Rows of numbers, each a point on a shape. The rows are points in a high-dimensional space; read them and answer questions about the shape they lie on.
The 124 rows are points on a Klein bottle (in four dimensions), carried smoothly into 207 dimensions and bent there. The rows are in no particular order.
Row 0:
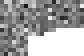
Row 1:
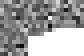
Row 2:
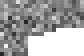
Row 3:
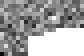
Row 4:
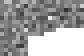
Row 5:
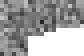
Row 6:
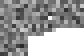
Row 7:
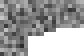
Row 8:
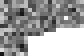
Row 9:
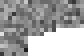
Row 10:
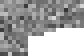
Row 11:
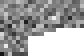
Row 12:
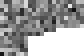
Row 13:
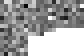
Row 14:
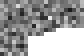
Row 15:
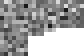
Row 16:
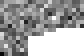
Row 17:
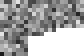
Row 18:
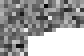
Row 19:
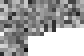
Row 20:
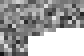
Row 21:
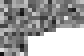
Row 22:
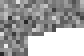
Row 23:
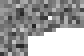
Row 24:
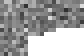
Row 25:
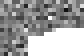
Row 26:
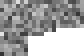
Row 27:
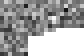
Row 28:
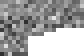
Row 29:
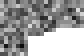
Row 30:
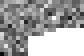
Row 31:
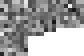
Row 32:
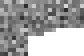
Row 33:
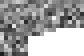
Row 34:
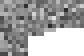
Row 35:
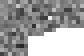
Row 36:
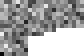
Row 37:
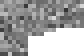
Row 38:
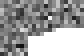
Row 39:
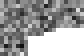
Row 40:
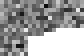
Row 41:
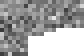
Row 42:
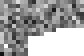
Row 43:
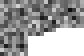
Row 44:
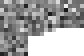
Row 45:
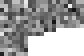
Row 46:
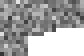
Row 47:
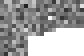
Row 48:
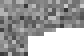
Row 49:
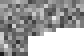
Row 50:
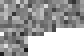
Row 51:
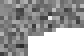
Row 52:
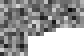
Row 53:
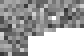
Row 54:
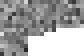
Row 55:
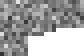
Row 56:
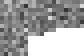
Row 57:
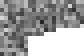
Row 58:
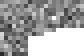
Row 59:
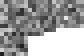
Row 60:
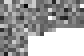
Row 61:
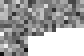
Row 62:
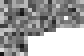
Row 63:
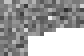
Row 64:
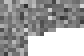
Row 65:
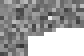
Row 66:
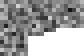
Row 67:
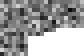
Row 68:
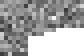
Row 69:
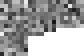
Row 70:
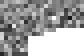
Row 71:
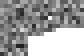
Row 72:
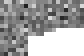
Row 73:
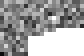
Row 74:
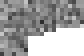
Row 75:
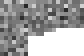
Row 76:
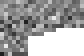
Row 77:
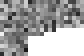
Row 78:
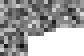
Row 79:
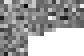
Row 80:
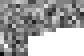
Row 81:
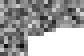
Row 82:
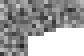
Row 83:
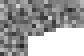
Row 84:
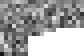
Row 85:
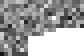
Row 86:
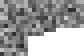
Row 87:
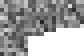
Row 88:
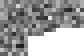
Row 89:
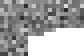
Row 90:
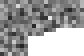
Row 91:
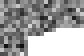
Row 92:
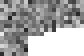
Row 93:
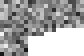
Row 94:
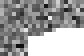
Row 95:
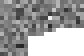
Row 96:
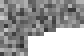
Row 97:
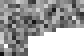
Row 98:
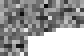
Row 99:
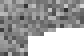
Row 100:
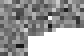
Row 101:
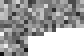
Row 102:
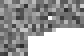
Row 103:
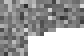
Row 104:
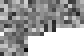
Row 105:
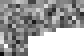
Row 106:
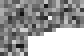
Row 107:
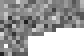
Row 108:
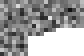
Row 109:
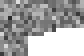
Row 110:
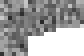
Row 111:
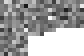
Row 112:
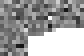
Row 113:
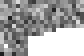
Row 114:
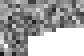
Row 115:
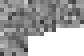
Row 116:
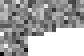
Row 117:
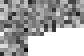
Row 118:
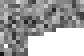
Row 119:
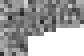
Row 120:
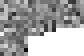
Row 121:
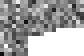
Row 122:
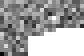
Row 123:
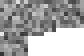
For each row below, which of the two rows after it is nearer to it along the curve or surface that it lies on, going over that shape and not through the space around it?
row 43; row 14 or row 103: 14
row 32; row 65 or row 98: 65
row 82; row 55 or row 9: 9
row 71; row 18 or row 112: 18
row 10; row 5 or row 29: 5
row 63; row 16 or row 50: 16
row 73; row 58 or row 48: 48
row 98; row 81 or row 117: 81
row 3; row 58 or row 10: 10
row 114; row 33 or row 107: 33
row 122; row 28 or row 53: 28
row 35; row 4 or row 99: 4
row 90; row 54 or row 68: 54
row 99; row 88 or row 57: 88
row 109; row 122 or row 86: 122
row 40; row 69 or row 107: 69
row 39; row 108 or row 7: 108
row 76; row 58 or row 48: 48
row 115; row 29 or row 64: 29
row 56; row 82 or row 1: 1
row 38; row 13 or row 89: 13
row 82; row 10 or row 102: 102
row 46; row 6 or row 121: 121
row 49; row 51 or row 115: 115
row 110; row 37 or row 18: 18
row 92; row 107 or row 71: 107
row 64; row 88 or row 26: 88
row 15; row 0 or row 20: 0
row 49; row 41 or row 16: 41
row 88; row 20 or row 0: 0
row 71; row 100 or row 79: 100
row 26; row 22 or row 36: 22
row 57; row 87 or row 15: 87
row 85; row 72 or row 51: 72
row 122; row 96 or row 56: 56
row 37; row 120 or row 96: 120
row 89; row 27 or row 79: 79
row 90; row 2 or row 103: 103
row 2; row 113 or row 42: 42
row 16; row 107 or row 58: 107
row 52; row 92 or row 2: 92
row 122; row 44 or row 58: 44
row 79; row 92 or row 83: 83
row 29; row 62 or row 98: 98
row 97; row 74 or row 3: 3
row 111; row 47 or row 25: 25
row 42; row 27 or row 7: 27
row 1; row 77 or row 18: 18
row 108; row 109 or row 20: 109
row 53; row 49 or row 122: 49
